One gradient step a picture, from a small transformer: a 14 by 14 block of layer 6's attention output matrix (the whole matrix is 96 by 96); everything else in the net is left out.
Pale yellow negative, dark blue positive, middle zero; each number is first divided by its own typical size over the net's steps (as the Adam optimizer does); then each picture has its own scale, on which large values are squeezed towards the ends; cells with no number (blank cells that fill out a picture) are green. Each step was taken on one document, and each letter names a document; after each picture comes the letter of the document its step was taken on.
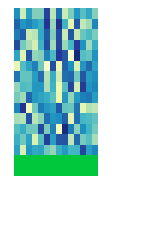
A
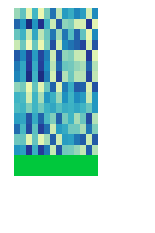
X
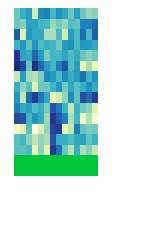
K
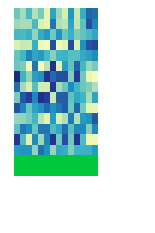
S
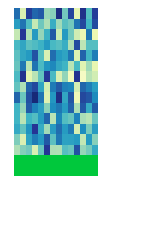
A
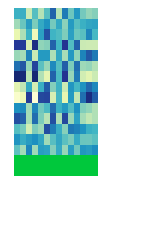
K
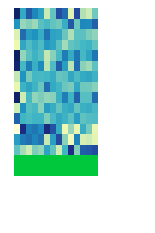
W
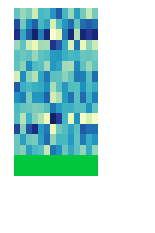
K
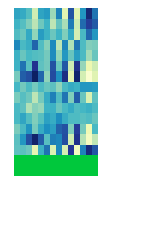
S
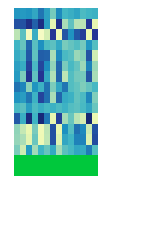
X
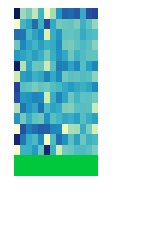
W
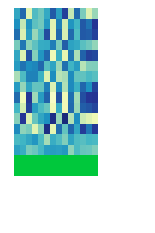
K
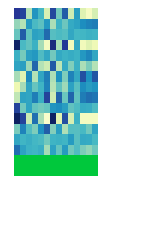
K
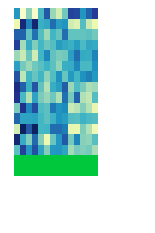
W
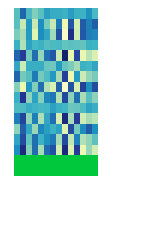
S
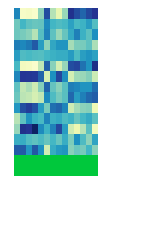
W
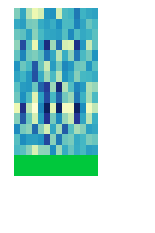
S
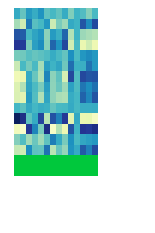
K
